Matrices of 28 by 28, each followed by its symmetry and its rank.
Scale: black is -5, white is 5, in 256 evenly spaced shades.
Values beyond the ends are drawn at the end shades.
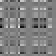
neither, rank one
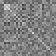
symmetric, rank five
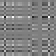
neither, rank one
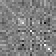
symmetric, rank five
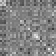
symmetric, rank five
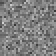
neither, full rank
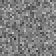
neither, full rank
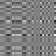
neither, rank one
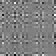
antisymmetric, rank two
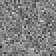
neither, full rank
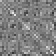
symmetric, rank five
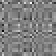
antisymmetric, rank two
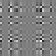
neither, rank one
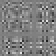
antisymmetric, rank two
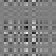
neither, rank one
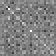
symmetric, rank five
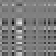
neither, rank one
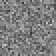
neither, full rank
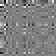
antisymmetric, rank two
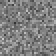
neither, full rank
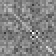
symmetric, rank five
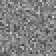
neither, full rank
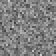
neither, full rank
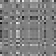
antisymmetric, rank two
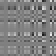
neither, rank one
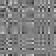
antisymmetric, rank two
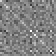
symmetric, rank five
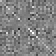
symmetric, rank five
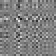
antisymmetric, rank two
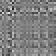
antisymmetric, rank two
